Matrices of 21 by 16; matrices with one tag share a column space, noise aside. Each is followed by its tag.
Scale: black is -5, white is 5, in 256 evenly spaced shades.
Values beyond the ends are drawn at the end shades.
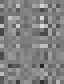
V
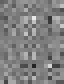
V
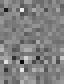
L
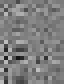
L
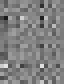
V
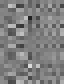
V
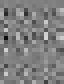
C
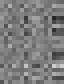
V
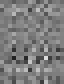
L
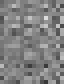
V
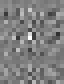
C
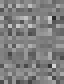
V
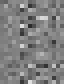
V
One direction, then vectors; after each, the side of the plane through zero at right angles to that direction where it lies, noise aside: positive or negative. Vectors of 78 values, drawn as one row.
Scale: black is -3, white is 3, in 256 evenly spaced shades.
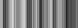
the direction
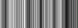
positive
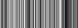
positive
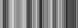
positive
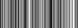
negative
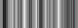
positive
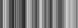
negative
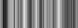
positive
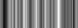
positive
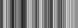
negative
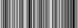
positive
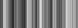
negative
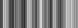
negative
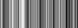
positive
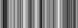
positive
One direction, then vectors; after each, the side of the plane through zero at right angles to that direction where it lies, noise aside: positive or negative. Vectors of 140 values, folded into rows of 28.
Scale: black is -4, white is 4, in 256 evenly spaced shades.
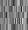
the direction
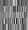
negative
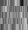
positive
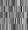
positive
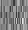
positive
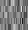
negative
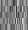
positive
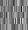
positive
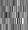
positive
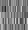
negative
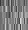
positive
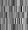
positive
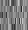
positive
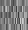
positive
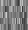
negative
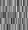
negative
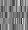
positive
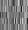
positive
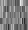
negative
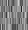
positive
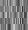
negative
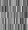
negative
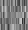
negative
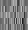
negative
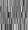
negative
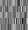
negative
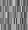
negative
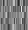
negative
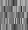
positive
